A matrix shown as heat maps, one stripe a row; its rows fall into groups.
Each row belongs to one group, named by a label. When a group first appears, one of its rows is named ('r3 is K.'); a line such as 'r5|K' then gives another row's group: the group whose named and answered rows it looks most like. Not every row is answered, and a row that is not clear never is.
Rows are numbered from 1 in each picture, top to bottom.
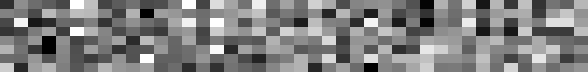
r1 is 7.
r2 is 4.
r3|7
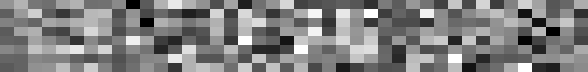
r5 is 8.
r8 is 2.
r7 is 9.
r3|4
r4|8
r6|2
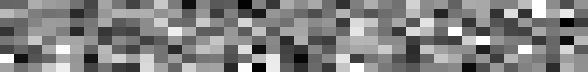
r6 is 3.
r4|9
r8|3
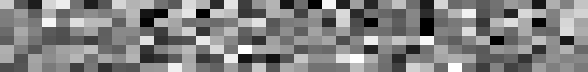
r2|7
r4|7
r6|4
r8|9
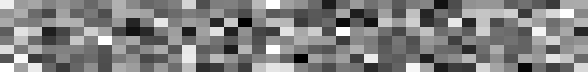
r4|8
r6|3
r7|7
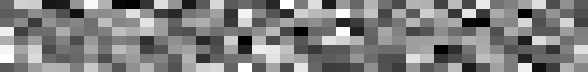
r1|8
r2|8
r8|2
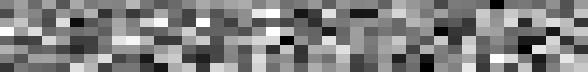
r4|3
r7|4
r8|7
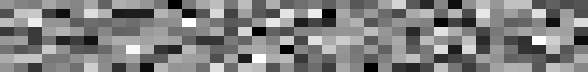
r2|8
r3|3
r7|3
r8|4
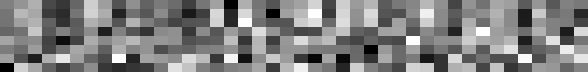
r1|8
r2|8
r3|8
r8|9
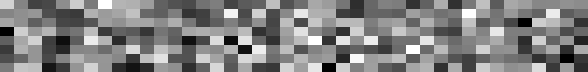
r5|8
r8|8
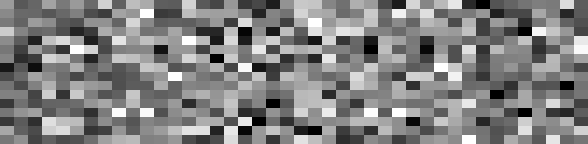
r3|8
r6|7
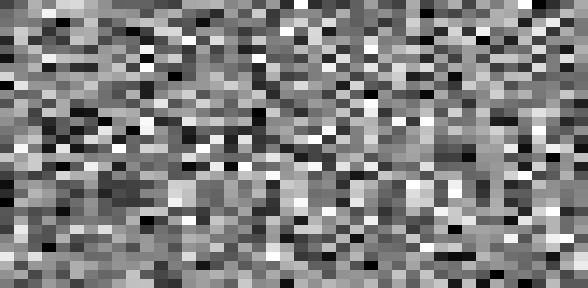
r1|2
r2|4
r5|7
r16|8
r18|3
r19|8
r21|9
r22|9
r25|7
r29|3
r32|8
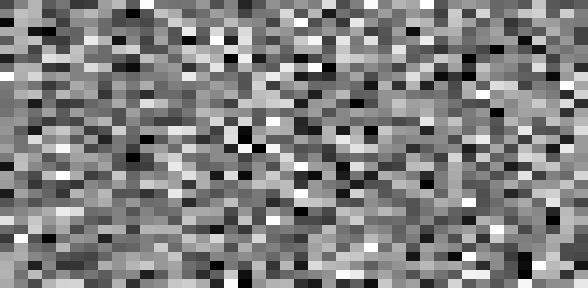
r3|9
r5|8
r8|8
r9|3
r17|3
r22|9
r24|3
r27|7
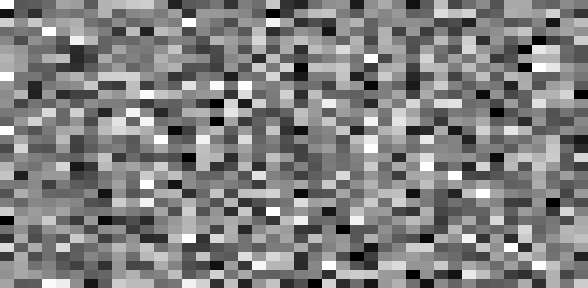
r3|3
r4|4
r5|7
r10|4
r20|9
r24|3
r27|7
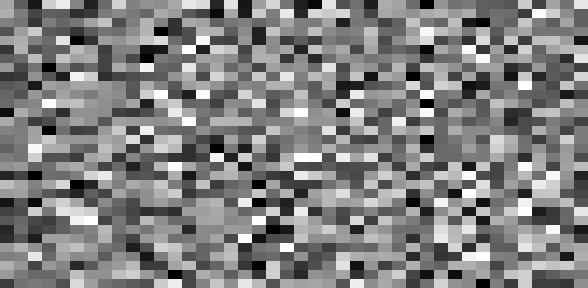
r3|2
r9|7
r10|2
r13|9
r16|4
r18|8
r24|2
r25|7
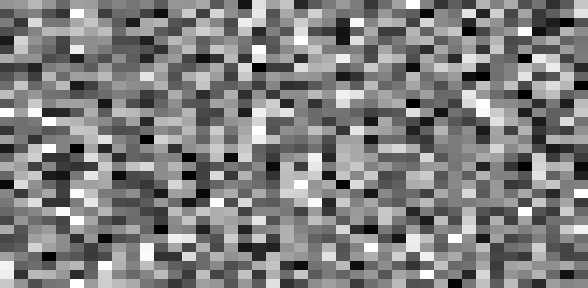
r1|3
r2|7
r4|2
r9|2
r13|3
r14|4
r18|8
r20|8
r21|9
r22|7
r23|8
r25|7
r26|7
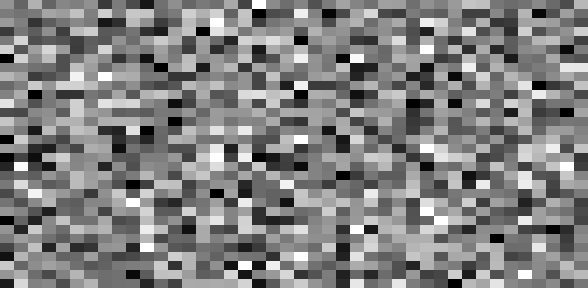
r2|2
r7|9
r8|7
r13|7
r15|4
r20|2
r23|8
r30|3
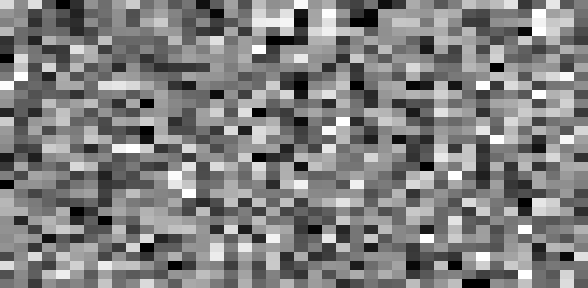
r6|7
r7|9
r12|4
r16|4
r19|7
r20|9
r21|9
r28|4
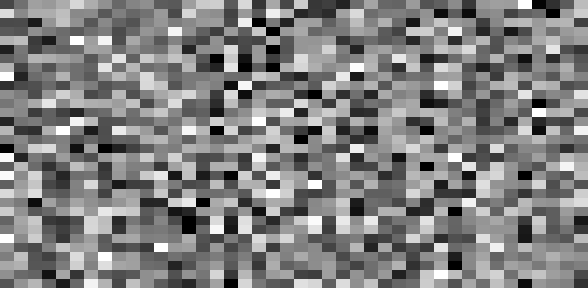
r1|2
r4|9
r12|4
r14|7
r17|9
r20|3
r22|3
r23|7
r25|8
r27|3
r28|4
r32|8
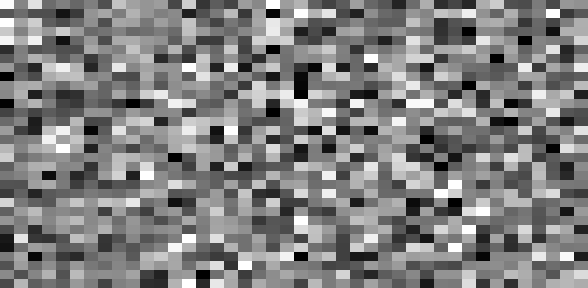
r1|3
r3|3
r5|3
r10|3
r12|9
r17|3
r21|9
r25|2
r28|9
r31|7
